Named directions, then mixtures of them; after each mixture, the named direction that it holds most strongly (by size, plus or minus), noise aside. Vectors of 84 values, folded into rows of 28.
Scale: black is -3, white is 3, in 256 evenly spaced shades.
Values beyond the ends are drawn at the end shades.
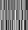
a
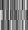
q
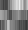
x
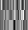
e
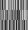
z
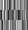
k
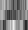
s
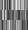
k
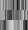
s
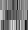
s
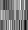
a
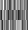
k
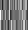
q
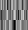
e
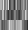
k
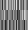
z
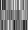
z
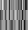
q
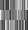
q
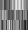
x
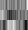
s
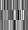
e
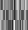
e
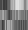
x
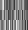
k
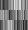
x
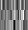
e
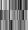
q
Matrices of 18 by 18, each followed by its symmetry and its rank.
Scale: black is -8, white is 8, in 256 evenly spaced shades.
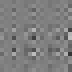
neither, rank two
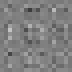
antisymmetric, rank two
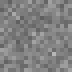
symmetric, full rank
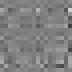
neither, rank two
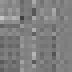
neither, rank two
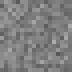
neither, full rank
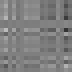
neither, rank one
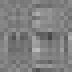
antisymmetric, rank two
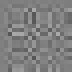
antisymmetric, rank two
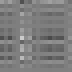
neither, rank one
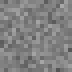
neither, full rank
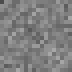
symmetric, full rank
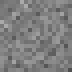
symmetric, full rank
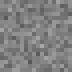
neither, full rank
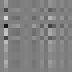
neither, rank one
